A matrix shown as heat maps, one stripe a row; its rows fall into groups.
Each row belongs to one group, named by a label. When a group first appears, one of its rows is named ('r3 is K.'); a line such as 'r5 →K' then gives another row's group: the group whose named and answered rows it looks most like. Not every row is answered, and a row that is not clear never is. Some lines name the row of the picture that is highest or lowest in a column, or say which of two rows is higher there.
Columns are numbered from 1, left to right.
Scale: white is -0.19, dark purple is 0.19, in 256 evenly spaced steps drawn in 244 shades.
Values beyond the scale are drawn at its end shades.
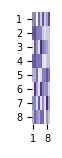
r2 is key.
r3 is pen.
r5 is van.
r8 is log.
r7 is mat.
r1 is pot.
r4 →key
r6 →pen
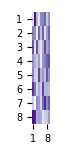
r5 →mat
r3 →van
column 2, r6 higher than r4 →Yes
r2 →pot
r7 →van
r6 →pot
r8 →key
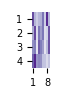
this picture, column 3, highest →4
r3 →pot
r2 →pot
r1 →mat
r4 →key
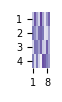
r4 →van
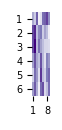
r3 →key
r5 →pen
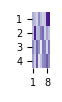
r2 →log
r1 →mat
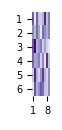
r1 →van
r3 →key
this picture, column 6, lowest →3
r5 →log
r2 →van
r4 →mat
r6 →log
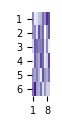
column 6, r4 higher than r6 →Yes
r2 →pot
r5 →van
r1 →mat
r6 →key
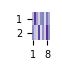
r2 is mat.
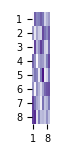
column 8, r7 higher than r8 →No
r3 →log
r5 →log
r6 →van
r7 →pot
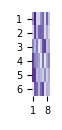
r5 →key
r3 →van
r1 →log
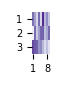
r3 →key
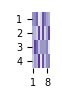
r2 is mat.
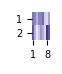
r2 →mat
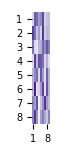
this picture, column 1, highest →2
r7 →van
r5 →pen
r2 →pot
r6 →log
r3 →mat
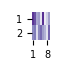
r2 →pot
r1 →pot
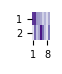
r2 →log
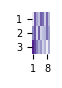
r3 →key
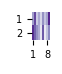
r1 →pot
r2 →pot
